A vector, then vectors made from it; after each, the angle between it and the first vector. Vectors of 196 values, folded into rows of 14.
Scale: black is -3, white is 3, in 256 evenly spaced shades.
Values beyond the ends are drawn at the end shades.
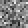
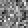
orthogonal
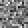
orthogonal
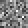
partly aligned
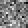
nearly opposite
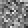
partly opposed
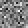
partly aligned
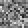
partly opposed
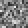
partly opposed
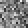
partly opposed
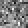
nearly opposite
